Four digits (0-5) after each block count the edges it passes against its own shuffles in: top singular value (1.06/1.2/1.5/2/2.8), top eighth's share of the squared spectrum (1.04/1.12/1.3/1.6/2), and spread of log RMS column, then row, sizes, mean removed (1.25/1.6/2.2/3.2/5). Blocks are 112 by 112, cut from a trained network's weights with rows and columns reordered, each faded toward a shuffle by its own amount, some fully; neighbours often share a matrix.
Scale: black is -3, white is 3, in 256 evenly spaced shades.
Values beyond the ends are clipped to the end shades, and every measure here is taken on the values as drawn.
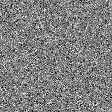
2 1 0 0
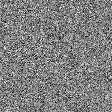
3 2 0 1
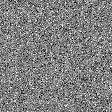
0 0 0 0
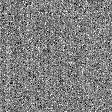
2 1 0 0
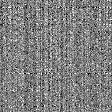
4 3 1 3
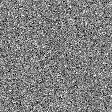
0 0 0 0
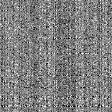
4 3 1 3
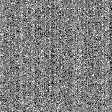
3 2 0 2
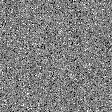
1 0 0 0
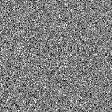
3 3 2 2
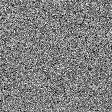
0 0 0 0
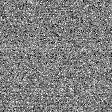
2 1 0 0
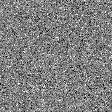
0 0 0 0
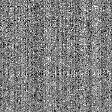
4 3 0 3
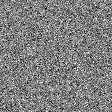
0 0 0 0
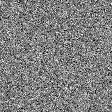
1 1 0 0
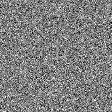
3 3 1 1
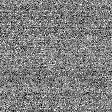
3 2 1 0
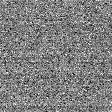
2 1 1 0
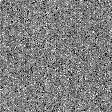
2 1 0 0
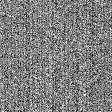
3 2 0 1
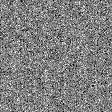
1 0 0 0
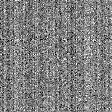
4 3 1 2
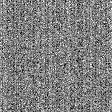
3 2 0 1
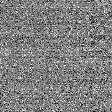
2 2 2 0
